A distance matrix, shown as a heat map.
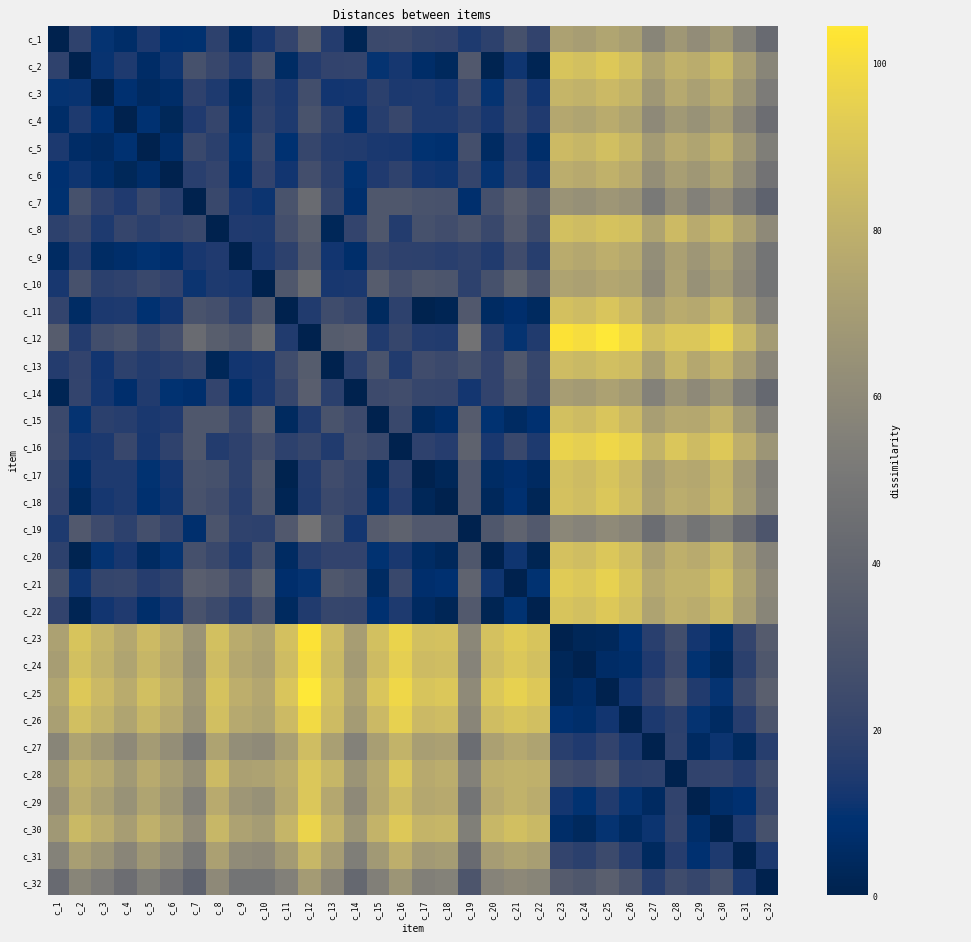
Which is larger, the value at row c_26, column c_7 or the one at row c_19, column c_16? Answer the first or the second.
the first
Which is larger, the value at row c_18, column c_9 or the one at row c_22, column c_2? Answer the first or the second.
the first
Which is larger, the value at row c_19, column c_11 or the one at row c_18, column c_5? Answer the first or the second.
the first
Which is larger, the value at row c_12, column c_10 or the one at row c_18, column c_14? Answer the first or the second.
the first
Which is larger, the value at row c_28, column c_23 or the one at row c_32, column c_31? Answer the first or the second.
the first
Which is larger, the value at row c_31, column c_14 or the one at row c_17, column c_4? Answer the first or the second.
the first
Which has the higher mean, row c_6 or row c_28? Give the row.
c_28
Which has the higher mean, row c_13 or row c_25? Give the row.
c_25
